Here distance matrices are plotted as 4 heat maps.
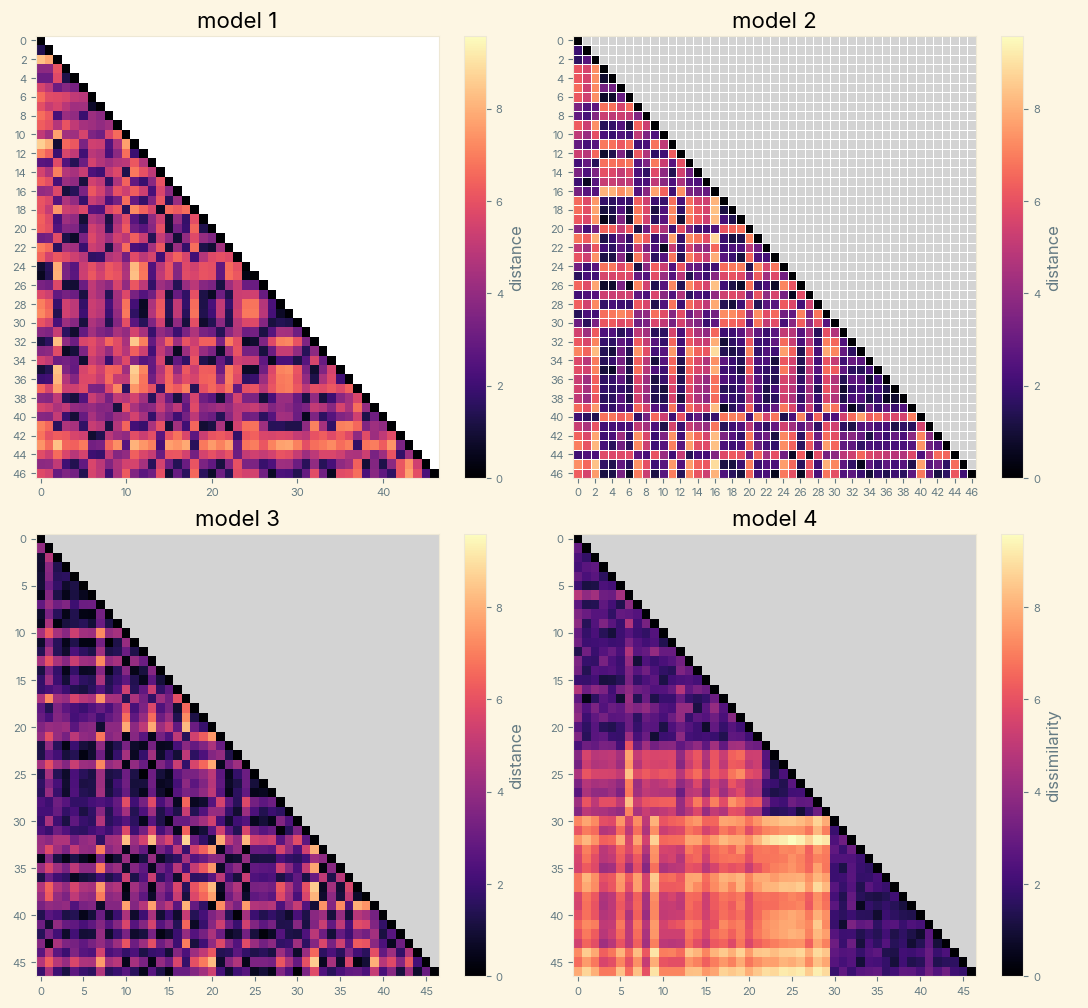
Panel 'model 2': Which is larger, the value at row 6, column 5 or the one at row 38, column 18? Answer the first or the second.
the first
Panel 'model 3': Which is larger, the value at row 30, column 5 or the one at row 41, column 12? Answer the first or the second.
the second
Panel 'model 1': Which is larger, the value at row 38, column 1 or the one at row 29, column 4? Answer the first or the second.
the second
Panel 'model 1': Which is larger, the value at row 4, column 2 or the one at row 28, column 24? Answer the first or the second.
the second
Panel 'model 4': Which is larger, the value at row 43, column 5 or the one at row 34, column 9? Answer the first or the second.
the second
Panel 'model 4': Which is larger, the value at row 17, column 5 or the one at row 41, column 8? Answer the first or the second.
the second
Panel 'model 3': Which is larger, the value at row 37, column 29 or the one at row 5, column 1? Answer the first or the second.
the first
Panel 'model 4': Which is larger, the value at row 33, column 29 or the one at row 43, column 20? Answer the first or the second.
the first
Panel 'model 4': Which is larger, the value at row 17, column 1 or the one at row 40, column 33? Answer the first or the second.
the second
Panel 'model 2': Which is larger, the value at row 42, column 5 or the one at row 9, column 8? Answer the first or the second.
the second
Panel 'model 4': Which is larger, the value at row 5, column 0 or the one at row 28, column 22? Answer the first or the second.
the second
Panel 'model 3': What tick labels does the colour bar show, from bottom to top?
0, 2, 4, 6, 8
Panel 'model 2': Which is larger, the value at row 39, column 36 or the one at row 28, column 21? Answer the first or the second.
the first
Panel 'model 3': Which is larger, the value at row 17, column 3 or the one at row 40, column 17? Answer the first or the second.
the second
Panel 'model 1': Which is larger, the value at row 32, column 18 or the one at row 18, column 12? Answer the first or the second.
the second
